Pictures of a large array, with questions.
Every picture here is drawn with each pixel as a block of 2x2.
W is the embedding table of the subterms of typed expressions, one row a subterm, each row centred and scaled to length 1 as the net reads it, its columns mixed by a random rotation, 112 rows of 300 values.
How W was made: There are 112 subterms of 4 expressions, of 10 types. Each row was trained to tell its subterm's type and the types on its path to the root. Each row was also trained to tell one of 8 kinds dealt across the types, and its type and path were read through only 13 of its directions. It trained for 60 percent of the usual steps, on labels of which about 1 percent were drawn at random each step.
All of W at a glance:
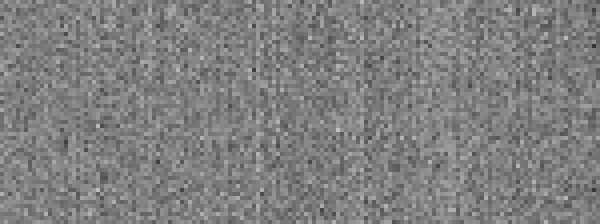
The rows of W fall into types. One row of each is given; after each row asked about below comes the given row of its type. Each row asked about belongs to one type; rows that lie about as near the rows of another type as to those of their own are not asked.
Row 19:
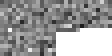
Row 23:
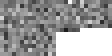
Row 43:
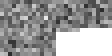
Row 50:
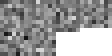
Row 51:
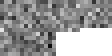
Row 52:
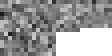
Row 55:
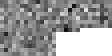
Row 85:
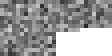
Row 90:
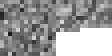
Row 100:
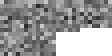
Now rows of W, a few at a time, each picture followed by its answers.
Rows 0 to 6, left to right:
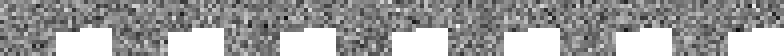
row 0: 19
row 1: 50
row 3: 23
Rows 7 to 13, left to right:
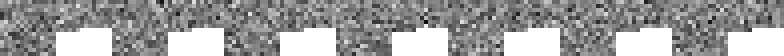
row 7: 52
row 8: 43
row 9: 55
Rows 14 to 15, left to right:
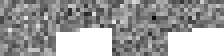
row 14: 43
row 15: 55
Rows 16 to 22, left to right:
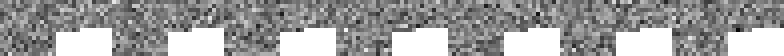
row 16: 23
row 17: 85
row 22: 55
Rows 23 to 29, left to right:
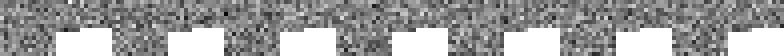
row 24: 100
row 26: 23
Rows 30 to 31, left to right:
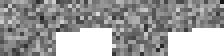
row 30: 55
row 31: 52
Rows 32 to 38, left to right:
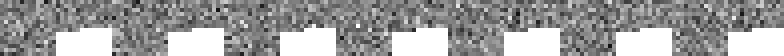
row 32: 85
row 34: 52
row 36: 55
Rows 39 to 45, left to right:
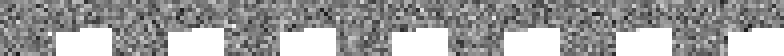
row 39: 43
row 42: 55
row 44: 100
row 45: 19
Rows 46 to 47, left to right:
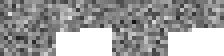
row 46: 85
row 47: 100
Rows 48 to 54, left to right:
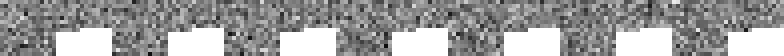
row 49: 85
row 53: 90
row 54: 85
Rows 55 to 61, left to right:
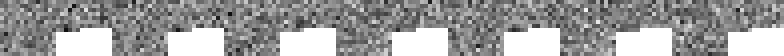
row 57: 43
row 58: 50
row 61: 100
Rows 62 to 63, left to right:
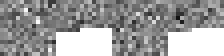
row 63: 100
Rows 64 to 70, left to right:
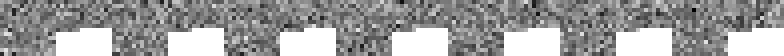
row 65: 43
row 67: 90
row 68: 90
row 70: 90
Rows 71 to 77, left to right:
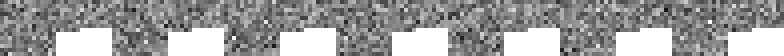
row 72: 90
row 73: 23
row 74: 100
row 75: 52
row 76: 50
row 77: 50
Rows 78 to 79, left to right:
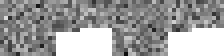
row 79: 90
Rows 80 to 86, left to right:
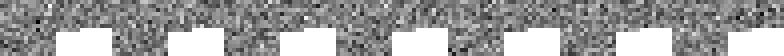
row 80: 51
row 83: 90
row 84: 50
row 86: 43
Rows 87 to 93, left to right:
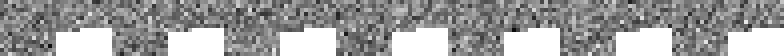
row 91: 55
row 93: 19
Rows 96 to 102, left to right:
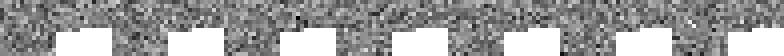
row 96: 23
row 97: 85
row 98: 19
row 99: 19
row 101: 85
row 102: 52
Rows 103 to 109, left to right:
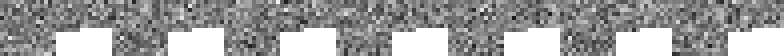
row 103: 50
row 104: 85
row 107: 100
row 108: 23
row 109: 43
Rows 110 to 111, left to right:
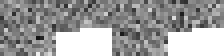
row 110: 50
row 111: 50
